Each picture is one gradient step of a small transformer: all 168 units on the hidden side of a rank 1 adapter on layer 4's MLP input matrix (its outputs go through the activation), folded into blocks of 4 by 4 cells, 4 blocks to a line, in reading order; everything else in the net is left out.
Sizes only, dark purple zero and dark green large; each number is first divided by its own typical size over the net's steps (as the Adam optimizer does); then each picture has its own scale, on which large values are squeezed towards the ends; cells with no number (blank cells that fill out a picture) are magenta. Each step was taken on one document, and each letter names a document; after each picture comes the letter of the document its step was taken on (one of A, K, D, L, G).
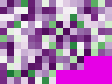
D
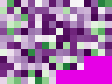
D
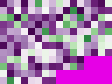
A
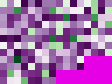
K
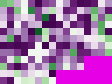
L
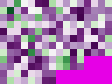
D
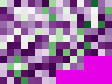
K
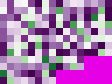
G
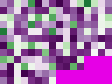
G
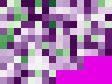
D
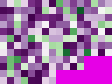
K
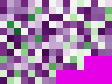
A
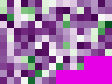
L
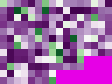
K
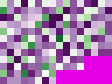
A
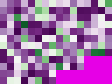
D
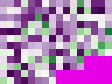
A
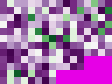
K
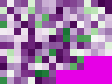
G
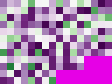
G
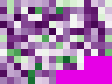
D
